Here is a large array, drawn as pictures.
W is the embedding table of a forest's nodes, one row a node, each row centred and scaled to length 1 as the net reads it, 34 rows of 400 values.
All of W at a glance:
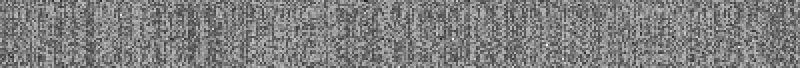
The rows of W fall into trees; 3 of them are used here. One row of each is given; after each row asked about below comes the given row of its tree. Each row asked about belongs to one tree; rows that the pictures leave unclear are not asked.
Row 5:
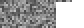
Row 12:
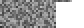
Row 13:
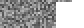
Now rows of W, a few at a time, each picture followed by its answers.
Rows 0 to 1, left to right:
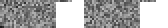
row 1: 13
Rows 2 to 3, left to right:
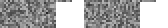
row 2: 5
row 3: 13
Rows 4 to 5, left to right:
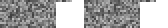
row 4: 5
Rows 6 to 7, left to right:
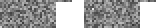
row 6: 5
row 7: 5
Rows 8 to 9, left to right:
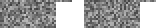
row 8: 5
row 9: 13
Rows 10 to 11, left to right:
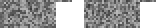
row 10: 5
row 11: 13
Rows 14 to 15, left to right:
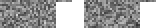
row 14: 13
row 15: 5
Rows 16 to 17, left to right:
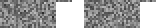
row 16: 13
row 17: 13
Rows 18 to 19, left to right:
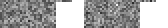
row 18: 5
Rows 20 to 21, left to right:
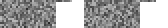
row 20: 12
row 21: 13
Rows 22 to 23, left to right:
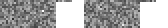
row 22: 13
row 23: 12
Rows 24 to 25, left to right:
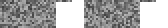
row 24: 5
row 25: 13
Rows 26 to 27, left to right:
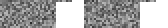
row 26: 13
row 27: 5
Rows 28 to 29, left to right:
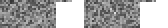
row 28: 5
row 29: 5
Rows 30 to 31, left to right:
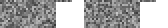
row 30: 5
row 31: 13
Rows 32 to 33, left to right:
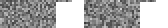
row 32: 13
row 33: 12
